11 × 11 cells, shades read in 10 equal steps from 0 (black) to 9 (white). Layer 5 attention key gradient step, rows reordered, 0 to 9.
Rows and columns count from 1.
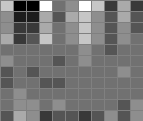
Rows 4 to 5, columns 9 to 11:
3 5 4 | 3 4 4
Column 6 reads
5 6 5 5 4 4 4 4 4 4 3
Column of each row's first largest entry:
4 7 7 4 7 1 10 2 2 2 2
